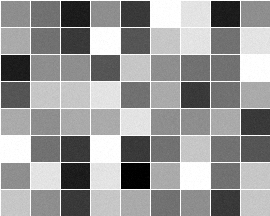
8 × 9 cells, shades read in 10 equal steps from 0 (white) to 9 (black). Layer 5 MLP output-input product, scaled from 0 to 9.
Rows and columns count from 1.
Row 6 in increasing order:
0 0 2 5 5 5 6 7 7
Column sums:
30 30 46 17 40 26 24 43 25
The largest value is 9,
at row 7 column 5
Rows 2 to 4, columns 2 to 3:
5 7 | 4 4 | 2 2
